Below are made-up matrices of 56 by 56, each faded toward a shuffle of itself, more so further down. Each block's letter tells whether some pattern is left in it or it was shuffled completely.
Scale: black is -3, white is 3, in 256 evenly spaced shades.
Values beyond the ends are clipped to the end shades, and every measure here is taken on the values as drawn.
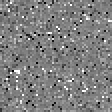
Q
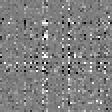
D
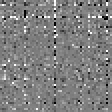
D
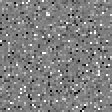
Q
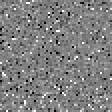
Q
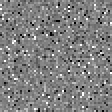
Q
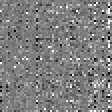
D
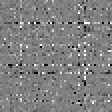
D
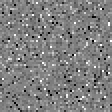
Q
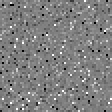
Q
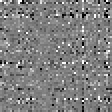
D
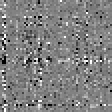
D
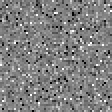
Q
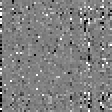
D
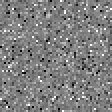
Q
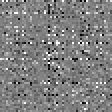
D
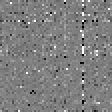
D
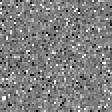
Q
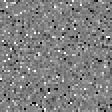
Q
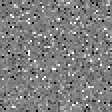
Q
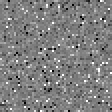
Q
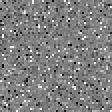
Q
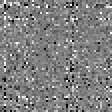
D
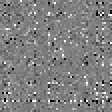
D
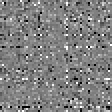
D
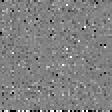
D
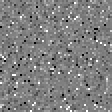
Q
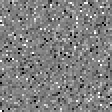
Q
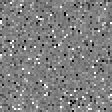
Q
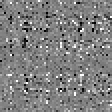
D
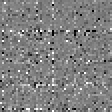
D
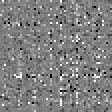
D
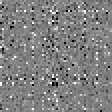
D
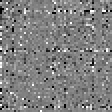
D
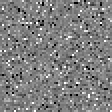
Q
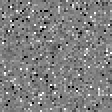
Q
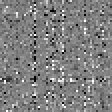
D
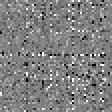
D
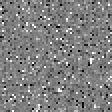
Q
